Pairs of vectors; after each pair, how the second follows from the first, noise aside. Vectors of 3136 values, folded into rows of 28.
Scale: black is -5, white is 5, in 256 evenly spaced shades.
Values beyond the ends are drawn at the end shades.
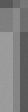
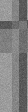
wrapped around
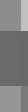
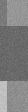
reversed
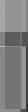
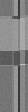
wrapped around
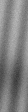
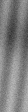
reversed
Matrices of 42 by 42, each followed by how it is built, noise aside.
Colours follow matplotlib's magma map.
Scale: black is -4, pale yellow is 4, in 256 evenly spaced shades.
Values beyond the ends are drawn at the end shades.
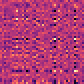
low rank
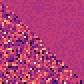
lower triangular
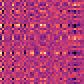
low rank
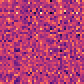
low rank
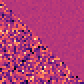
lower triangular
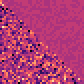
lower triangular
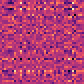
low rank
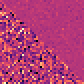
lower triangular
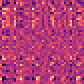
low rank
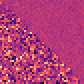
lower triangular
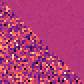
lower triangular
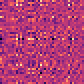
low rank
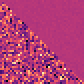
lower triangular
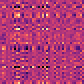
low rank
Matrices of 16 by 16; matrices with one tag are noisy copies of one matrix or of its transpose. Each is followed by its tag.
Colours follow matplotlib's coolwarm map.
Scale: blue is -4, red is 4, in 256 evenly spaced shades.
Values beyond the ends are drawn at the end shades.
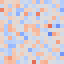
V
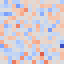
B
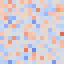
V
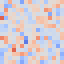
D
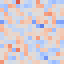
D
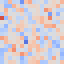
D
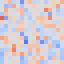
D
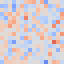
B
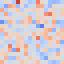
D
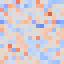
D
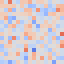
V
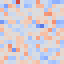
D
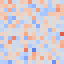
V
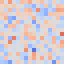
V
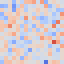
B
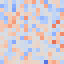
B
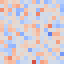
V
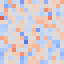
D
